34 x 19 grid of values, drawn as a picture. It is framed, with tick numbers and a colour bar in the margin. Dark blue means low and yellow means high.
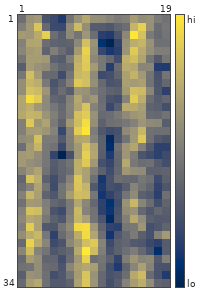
Streaks run downward. Upright stripes repeat 3 times across the table. On average the colour sits 50% of the way up the scale.
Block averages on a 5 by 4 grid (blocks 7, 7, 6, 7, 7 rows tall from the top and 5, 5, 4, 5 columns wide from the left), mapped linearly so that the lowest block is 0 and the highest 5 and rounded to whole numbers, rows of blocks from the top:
4 4 1 4 | 5 5 2 3 | 4 4 1 2 | 4 4 0 2 | 3 5 1 2
